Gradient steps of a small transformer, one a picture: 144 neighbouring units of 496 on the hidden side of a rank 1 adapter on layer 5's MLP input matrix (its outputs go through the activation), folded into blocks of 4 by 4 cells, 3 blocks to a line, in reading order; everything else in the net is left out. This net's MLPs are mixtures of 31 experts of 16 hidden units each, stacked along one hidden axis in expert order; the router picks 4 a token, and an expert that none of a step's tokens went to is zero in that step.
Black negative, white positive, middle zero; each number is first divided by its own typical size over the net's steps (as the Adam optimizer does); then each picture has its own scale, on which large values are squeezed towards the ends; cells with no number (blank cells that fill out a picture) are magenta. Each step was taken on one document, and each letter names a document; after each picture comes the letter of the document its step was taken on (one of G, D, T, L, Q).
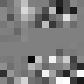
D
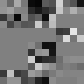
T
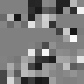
T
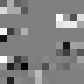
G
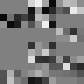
T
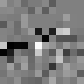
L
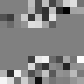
T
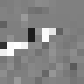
L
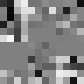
D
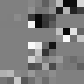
D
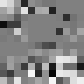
D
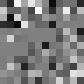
L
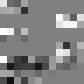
G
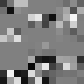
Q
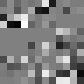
D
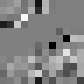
L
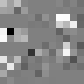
G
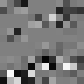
Q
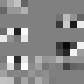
G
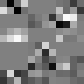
Q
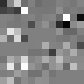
G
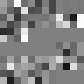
G
